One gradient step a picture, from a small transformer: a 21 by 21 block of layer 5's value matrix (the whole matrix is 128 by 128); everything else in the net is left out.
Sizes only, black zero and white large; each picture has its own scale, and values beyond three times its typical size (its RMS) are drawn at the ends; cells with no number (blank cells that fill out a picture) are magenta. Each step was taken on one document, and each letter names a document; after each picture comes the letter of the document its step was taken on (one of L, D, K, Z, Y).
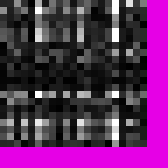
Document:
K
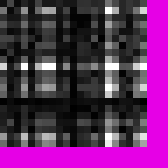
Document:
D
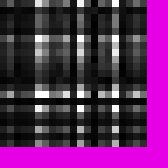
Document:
K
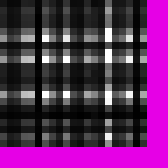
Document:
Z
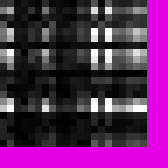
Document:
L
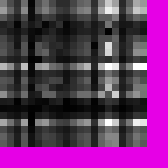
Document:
D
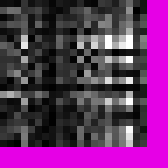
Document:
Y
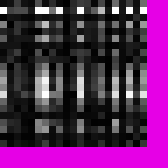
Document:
K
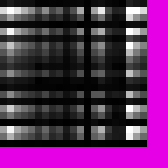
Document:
K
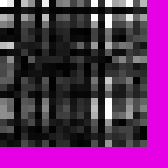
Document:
L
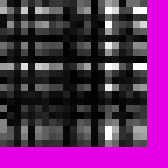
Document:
D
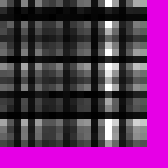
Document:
D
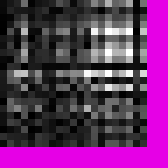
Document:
Y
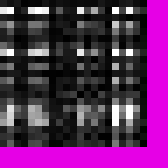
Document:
Y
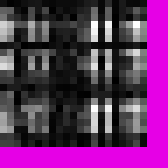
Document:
L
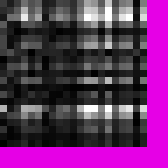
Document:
L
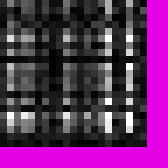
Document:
Z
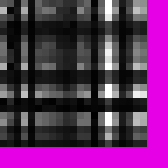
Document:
D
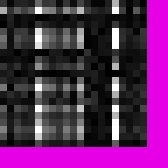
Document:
K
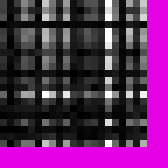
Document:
Z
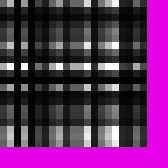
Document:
D
